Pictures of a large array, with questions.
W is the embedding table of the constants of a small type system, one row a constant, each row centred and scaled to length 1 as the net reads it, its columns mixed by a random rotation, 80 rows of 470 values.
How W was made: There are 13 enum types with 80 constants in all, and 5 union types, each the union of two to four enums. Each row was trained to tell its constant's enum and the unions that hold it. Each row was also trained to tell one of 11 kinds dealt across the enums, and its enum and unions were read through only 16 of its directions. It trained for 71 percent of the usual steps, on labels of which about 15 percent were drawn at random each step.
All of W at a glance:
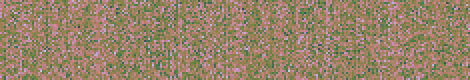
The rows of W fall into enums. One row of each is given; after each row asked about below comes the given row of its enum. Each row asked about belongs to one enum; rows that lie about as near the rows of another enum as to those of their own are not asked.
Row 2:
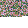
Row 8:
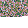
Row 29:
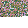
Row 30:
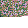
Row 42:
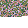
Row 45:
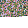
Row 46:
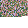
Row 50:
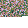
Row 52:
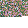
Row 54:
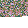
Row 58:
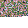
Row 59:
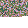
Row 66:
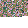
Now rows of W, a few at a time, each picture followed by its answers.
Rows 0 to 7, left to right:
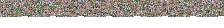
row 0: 8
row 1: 66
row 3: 29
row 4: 52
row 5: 42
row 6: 66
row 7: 50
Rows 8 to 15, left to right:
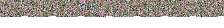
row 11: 66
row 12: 54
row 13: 54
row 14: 42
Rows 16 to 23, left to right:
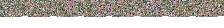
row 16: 54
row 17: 29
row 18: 42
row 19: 30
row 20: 30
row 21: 50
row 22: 54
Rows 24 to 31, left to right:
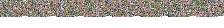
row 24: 46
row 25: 30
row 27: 45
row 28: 30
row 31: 45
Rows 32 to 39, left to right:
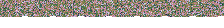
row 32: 66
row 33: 29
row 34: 58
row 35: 29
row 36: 50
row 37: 2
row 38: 42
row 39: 30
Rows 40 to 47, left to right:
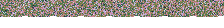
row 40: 46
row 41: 46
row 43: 54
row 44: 8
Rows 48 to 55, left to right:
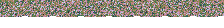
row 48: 45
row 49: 45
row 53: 29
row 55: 50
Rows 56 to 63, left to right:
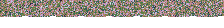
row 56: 30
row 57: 45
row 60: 42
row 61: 52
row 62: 58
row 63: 8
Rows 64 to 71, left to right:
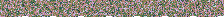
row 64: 58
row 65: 50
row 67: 50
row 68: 29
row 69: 42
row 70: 29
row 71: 45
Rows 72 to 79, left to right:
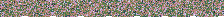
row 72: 30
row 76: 50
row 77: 52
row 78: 66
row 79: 58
